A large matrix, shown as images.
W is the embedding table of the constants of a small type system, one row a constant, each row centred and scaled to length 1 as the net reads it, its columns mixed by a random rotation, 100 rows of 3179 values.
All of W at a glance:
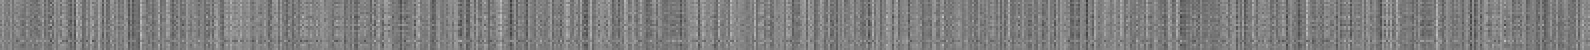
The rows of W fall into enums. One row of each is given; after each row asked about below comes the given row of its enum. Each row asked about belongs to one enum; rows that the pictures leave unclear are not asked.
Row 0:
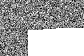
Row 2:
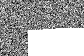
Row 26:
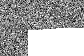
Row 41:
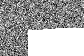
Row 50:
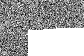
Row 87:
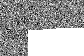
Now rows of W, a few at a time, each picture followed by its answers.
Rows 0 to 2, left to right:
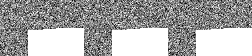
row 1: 26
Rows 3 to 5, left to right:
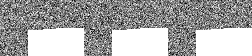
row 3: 0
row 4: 87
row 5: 2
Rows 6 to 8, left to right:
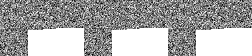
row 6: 0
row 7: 2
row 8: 0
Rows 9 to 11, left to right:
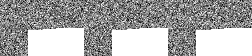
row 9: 26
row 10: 41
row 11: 0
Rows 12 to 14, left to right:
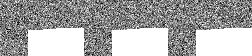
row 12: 87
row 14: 26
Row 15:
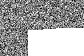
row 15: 0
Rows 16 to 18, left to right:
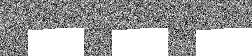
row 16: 41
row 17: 0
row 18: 87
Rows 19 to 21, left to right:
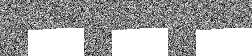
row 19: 26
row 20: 2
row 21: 41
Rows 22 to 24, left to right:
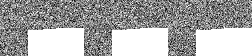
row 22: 0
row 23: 26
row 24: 50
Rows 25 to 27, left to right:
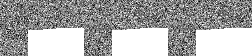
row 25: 87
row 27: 26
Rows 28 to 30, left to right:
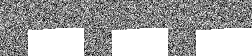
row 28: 41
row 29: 2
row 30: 0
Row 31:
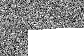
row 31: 26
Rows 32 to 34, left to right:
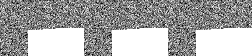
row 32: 2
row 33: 2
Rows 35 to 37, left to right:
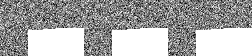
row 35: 41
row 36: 0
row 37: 2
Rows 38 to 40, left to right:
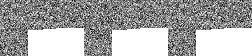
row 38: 0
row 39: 87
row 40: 0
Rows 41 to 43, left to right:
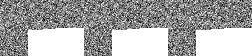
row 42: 41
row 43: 0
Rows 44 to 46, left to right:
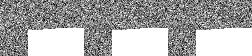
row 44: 41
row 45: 26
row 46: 26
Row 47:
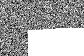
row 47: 2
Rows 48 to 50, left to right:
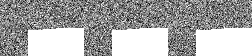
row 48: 26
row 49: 41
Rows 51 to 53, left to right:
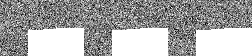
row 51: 50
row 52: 26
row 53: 87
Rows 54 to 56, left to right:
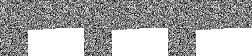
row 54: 2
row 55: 2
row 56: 2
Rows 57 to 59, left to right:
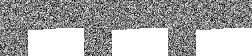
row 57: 0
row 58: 2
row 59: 41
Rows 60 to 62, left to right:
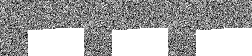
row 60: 2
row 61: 50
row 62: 50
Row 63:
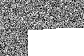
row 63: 0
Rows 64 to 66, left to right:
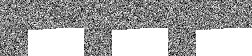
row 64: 26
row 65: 0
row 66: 2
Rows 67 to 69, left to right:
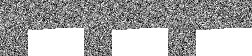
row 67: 41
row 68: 41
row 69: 26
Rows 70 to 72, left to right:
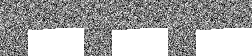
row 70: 41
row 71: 0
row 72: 41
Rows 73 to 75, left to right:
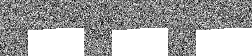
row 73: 0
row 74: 87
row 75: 26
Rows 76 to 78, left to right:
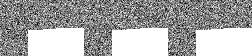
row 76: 87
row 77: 26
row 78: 2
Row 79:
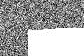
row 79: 41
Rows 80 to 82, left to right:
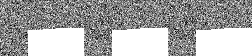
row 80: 2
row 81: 87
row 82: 87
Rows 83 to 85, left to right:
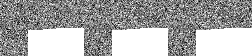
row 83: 87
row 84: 26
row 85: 26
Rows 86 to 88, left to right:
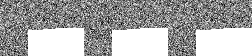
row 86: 41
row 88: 41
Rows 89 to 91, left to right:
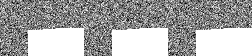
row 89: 2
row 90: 41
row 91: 2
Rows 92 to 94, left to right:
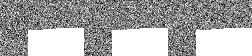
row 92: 87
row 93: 2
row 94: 41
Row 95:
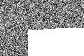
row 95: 41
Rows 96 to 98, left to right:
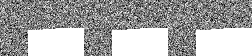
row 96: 2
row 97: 0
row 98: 41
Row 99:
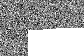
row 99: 87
